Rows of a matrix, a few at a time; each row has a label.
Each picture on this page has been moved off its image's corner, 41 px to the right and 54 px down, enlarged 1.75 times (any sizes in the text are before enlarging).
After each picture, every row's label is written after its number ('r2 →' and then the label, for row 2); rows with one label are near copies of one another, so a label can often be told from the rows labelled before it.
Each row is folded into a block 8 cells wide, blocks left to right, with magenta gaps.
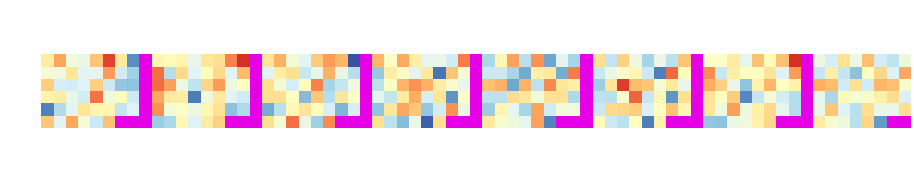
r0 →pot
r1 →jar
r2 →pot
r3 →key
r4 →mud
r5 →key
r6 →jar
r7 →mud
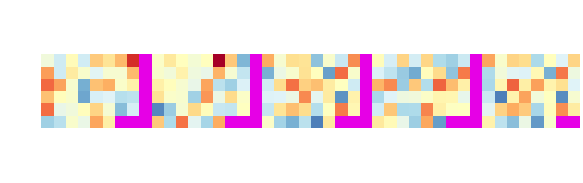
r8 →jar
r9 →pot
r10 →key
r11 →mud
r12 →key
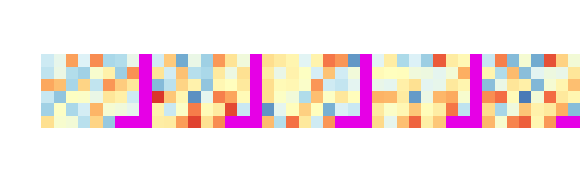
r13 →mud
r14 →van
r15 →pot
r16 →van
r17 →van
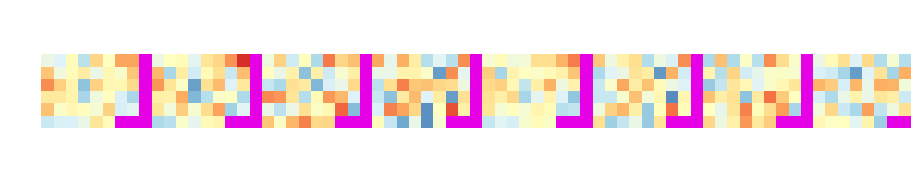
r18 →jar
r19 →jar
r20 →van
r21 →key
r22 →jar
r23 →key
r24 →van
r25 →mud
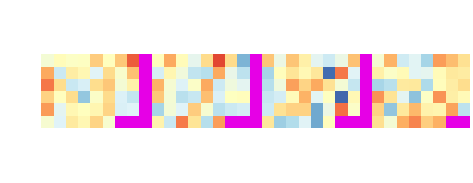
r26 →jar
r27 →pot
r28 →key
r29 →van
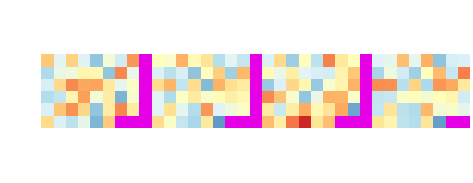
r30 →key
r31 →mud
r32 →van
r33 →mud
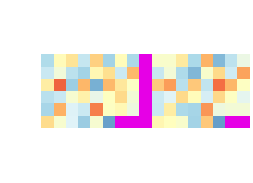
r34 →mud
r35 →mud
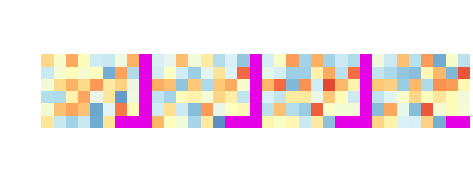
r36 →key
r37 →mud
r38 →mud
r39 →mud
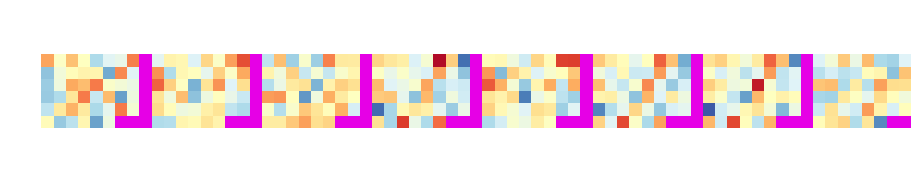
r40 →key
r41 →jar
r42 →van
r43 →pot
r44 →jar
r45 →pot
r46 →pot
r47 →mud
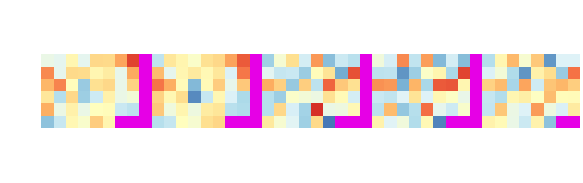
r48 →jar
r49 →jar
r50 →mud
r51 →mud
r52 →mud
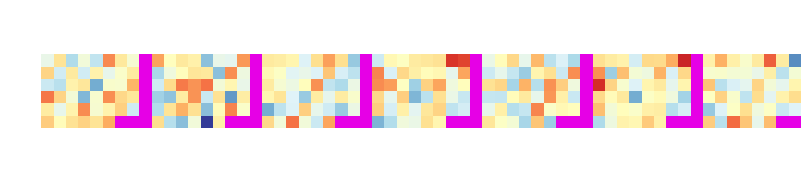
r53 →van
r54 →key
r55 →pot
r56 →jar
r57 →mud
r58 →jar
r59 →pot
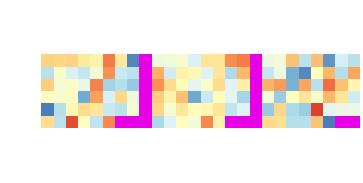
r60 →pot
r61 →jar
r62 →mud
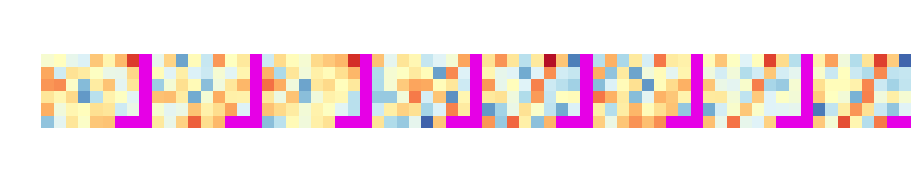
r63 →jar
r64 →van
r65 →jar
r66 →key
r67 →pot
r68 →van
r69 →pot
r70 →pot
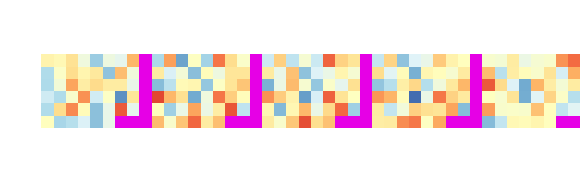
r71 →key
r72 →van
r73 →van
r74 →van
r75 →jar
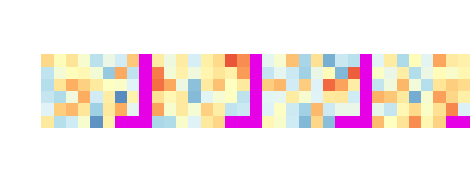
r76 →key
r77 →jar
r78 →mud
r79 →van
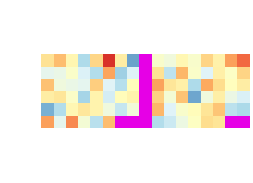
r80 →pot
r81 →jar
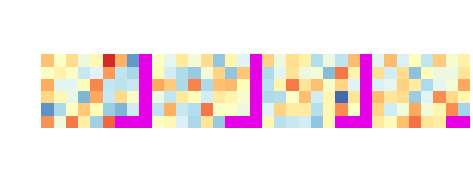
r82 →pot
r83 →mud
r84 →key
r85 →van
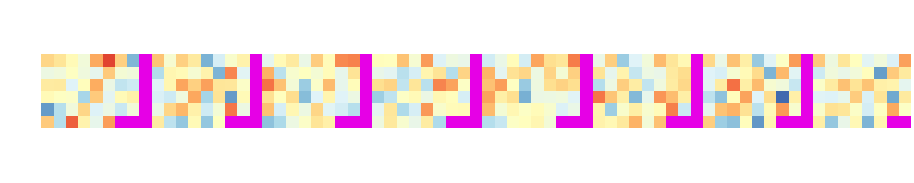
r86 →pot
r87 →key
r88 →jar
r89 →mud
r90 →jar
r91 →van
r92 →key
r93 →key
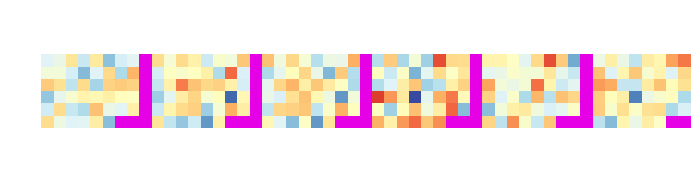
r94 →mud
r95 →key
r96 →key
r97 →van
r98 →pot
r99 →jar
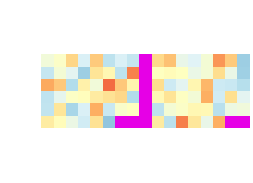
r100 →mud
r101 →pot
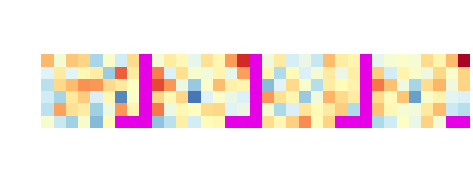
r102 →key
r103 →jar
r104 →van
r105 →jar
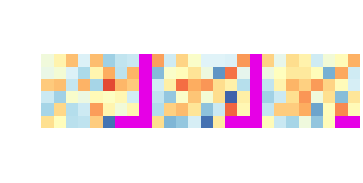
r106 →mud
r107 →key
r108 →key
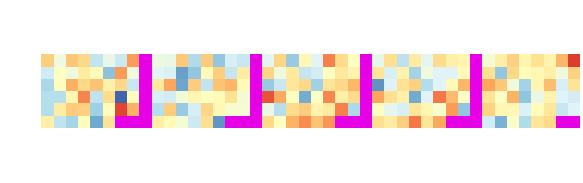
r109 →key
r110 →mud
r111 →van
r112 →van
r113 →jar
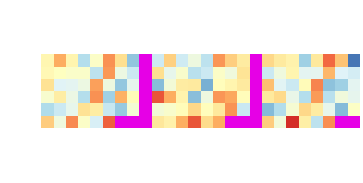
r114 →pot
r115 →van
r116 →pot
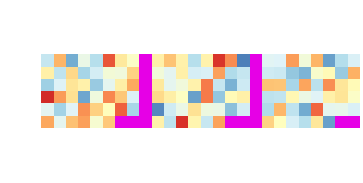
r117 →van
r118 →pot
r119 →mud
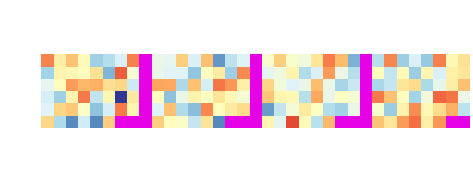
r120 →key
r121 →mud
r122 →pot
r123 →van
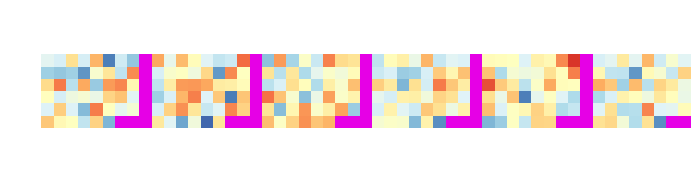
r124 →mud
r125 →key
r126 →van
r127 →mud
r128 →jar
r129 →mud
